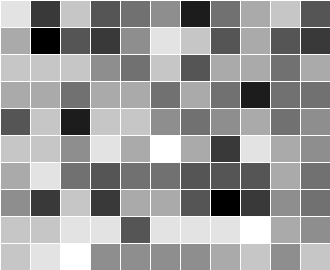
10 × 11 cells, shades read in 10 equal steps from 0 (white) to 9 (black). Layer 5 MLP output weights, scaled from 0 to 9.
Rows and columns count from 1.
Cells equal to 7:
7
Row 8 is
4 7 2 7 3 3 6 9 7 4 5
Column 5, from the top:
5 4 5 3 2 3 5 3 6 4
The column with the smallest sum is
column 1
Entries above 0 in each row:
11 11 11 11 11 10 11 11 10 10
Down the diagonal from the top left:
1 9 2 3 2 0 6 9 0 4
